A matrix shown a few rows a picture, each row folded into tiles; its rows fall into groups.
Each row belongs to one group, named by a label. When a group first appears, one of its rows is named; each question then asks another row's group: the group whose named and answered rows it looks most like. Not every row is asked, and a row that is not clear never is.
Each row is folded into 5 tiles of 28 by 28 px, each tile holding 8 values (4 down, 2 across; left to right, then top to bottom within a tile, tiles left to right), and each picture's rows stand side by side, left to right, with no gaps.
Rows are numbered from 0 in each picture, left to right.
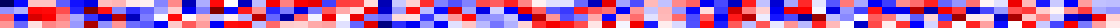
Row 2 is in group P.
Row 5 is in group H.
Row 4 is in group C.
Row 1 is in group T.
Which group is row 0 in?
H
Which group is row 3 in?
T
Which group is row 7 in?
H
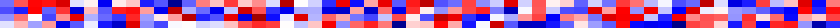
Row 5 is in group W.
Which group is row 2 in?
W
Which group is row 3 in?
C
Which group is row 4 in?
P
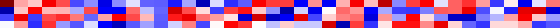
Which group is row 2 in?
W
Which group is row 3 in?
C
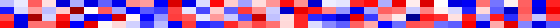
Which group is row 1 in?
T
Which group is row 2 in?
C
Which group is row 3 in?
W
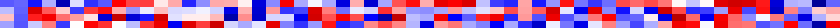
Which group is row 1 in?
W
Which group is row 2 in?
T
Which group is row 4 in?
T
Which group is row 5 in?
P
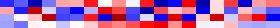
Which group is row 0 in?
T
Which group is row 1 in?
C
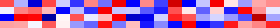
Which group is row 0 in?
C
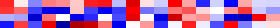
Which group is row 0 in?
W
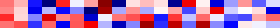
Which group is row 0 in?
W
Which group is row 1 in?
H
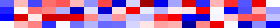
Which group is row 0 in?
P
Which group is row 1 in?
C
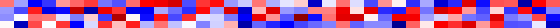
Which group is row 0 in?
T
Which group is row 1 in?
P
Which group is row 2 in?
P
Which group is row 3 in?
C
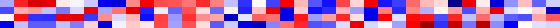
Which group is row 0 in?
P
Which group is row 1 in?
P
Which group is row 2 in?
W
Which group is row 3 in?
H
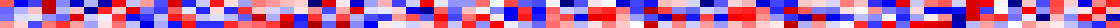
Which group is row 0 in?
C
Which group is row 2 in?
H
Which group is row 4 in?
H
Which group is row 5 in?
H
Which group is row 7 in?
C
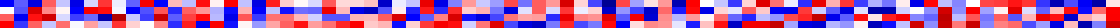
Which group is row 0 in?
H
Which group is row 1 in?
W
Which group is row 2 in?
C
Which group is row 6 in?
W
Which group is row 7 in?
P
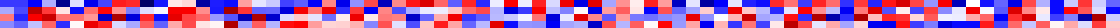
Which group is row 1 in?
H
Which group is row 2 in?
C
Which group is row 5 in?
T
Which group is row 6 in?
P
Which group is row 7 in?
H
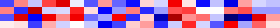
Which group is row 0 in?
P
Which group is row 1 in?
H
